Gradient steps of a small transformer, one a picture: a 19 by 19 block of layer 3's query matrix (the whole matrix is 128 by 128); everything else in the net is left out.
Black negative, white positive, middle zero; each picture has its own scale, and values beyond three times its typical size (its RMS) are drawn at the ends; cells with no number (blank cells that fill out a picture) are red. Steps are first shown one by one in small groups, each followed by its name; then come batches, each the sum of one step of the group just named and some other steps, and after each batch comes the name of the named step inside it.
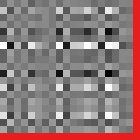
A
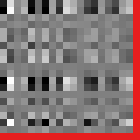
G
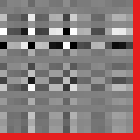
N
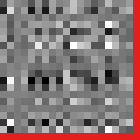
G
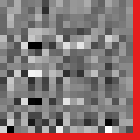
G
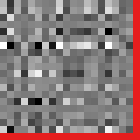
A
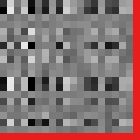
G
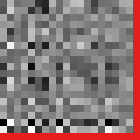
G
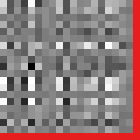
A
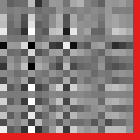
N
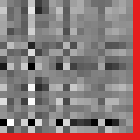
N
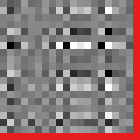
A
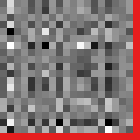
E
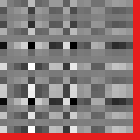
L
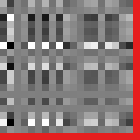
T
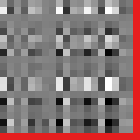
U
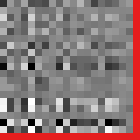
E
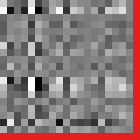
L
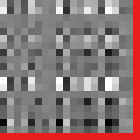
U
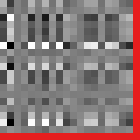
T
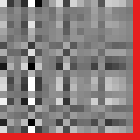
L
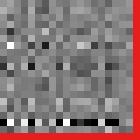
E
